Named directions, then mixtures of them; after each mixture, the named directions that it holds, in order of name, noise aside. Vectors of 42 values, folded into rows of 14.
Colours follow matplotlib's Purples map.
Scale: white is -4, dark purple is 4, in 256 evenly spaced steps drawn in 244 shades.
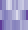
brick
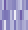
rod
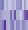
brick, rod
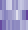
brick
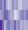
brick, rod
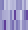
brick, rod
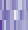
brick, rod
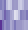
brick, rod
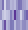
rod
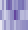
brick, rod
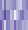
brick, rod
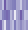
rod
